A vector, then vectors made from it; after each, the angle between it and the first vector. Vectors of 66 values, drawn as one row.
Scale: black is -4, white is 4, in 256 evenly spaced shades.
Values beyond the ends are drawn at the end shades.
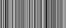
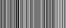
orthogonal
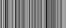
nearly parallel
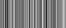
nearly parallel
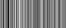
orthogonal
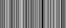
partly opposed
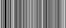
partly aligned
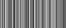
nearly opposite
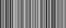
partly aligned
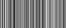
nearly opposite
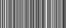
nearly opposite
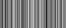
partly aligned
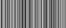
partly aligned
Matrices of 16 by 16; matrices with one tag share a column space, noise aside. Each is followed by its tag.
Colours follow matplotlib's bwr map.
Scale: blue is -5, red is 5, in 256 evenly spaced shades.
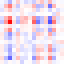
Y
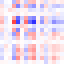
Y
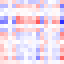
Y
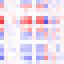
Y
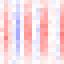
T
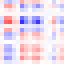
Y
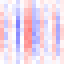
T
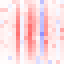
T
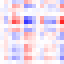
Y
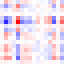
Y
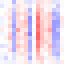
T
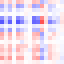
Y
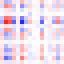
Y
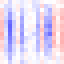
T
